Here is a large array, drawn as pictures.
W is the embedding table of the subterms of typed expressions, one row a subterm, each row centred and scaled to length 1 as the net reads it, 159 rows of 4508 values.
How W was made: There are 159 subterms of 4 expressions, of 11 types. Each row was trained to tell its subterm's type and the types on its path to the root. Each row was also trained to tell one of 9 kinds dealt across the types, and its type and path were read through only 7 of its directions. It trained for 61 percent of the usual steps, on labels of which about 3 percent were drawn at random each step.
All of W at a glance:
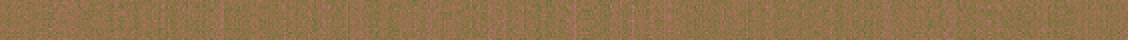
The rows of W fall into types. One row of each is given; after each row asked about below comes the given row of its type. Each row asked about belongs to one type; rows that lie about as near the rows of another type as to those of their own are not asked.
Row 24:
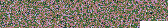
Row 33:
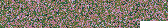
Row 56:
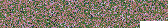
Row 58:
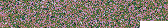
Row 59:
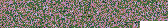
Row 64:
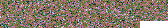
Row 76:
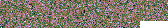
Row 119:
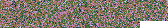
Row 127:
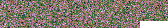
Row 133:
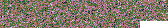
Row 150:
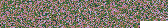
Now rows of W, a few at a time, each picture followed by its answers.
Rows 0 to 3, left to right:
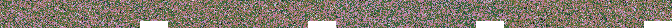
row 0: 33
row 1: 76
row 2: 133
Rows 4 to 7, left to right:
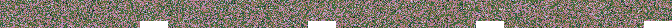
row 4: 24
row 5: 64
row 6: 133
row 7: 150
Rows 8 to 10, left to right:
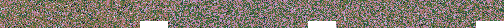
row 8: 56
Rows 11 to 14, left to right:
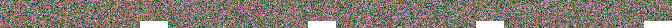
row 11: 59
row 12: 76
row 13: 64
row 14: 150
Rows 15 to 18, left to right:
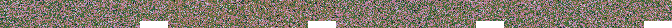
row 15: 150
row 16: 33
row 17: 133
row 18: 64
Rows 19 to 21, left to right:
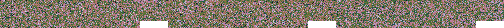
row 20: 33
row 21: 24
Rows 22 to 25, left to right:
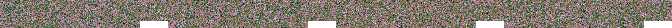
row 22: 58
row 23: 127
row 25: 133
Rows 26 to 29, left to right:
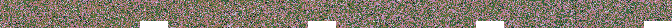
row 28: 133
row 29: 127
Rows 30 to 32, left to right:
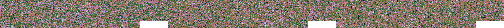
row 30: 58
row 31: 59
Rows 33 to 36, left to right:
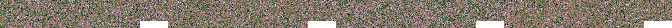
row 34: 127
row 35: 150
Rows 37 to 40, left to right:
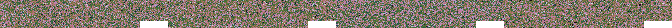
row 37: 127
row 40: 150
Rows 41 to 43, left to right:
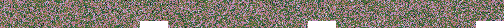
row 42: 119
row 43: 24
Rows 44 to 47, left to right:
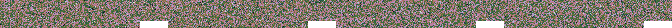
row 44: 76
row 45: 59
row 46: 133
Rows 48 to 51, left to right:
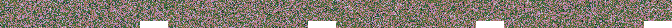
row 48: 64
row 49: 64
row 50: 24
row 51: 119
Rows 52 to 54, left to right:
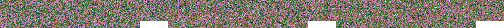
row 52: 133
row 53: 133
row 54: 33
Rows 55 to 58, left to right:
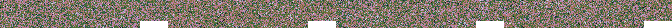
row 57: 33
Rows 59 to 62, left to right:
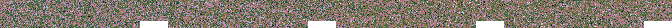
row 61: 133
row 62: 76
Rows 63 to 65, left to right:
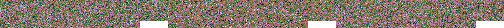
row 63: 150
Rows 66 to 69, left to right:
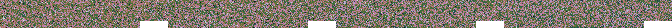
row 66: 127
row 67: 64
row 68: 59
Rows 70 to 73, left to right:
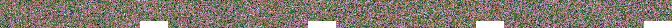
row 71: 150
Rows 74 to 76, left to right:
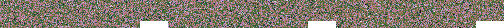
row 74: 33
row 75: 119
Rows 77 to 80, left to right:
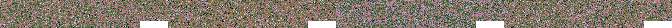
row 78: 33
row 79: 58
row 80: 58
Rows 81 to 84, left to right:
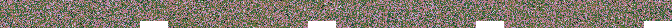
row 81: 56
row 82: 119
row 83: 127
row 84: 127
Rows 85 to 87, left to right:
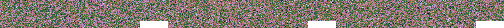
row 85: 58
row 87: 133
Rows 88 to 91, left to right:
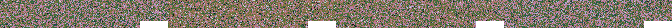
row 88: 150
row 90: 24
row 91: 133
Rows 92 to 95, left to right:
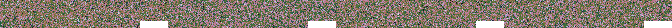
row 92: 33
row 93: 24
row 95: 133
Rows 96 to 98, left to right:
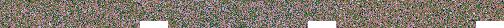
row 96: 24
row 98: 119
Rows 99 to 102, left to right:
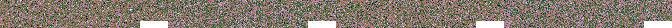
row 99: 33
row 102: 127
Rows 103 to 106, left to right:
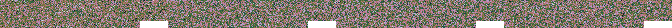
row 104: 119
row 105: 58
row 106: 58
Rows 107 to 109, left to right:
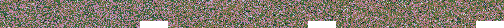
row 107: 24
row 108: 58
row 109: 64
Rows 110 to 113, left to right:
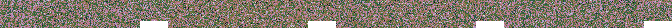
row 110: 33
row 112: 127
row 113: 127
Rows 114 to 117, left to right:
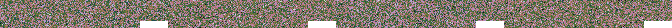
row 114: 150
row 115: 56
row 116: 24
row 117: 76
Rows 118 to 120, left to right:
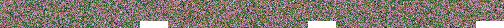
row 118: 59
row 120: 76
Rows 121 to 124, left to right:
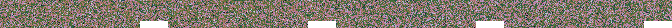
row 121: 59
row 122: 76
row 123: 24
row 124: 133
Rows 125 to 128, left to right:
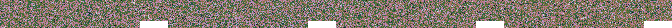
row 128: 24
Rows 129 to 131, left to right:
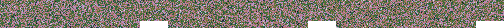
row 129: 24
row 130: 33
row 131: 64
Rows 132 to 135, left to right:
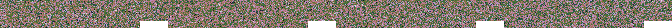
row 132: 58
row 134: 150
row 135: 64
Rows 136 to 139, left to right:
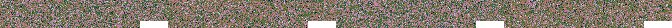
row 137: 76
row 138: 33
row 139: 64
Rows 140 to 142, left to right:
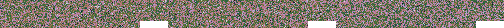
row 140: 58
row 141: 24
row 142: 59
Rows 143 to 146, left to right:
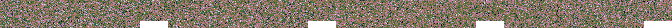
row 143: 150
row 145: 58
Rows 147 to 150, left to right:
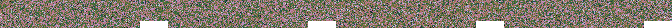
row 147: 64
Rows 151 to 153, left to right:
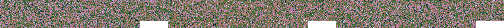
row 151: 58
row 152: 76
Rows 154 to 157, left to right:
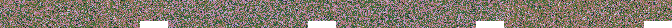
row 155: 119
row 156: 127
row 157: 127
